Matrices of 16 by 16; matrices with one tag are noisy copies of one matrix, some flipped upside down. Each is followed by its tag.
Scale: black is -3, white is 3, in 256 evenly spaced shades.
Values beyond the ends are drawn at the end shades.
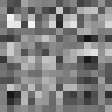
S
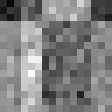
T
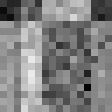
T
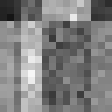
T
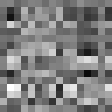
S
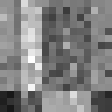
T
